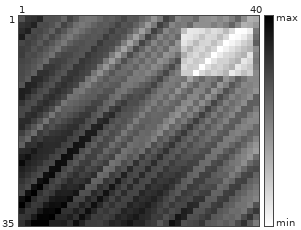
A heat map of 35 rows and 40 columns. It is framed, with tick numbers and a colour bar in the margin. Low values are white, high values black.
The top right is the ninth with the lowest average. Values rise toward the bottom left. The bottom left is the ninth with the highest average. The grain runs diagonally up to the right. In the top right lies a patch that is lower than the rest. Most values sit high, with a long tail of low ones. The halves do not mirror each other.
